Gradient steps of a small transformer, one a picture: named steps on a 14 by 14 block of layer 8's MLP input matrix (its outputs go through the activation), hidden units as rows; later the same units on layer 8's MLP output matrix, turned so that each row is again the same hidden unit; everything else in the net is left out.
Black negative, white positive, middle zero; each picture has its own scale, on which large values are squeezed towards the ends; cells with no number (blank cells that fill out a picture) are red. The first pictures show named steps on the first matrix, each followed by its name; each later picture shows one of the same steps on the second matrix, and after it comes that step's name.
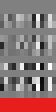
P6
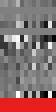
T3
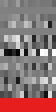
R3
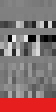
T3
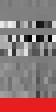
T3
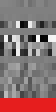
T3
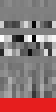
T3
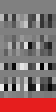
P6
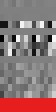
T3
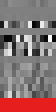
T3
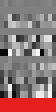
R3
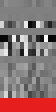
T3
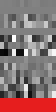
R3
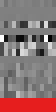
T3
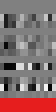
P6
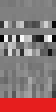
T3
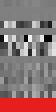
T3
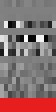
T3
